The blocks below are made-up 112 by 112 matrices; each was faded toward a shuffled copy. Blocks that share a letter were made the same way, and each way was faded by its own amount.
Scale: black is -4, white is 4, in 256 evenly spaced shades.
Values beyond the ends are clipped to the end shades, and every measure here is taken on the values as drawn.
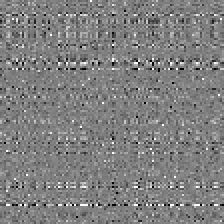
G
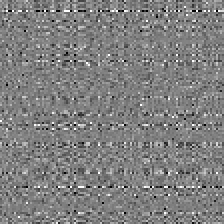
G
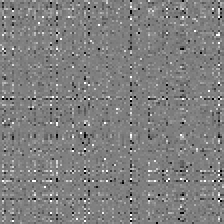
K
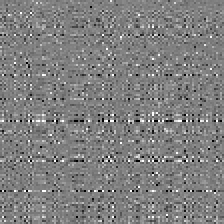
G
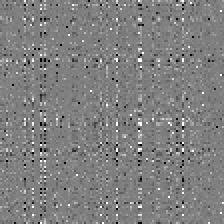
K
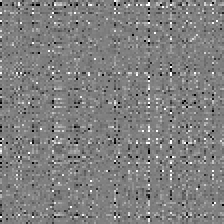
K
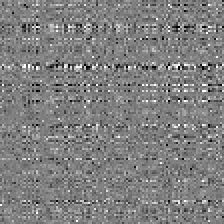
G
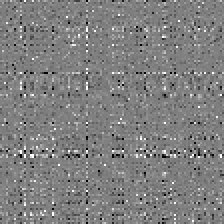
K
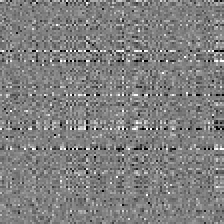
G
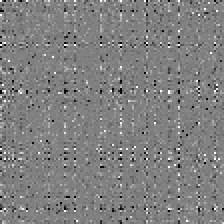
K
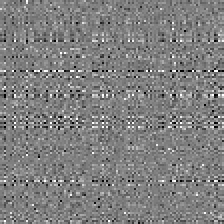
G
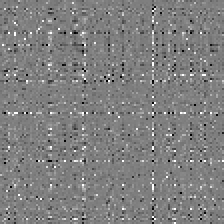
K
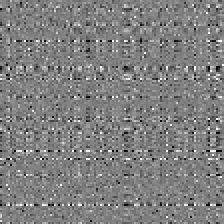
G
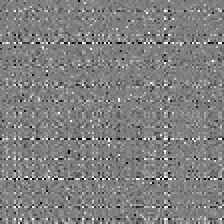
G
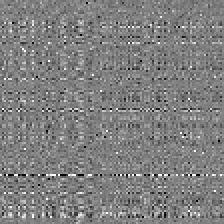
G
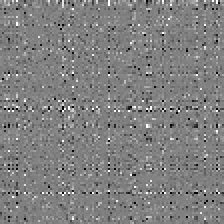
K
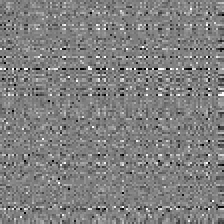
G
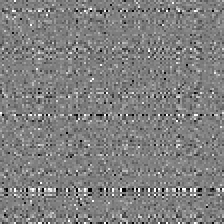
G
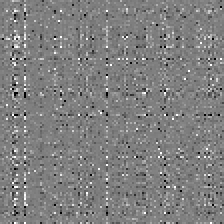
K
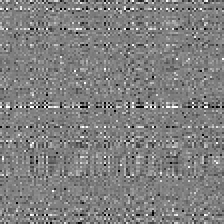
G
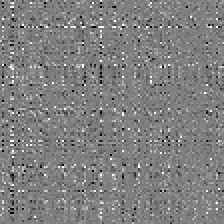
K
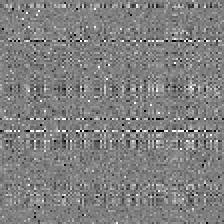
G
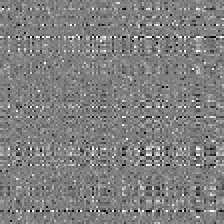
G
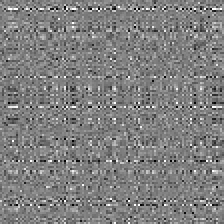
G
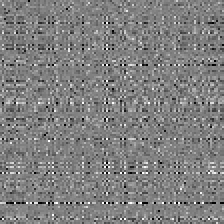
G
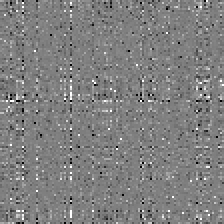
K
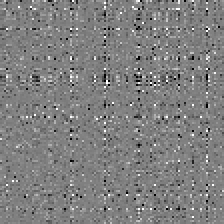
K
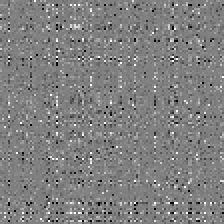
K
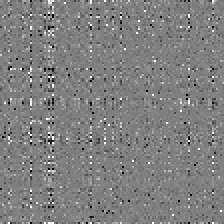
K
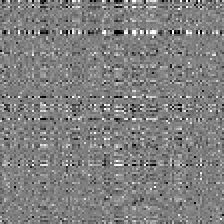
G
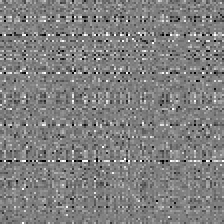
G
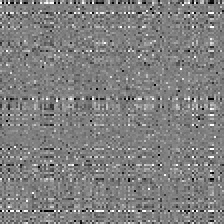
G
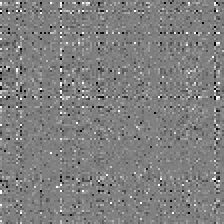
K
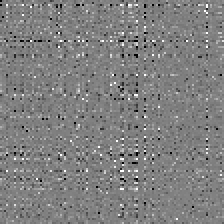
K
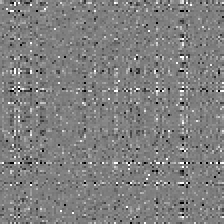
K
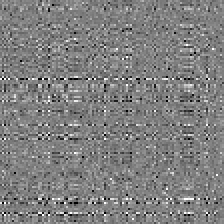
G
